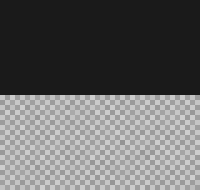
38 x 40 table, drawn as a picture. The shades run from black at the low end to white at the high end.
The table splits into 2 rows of 1 panel. Panel 1,1: very low, flat. Panel 2,1: high, checkered.
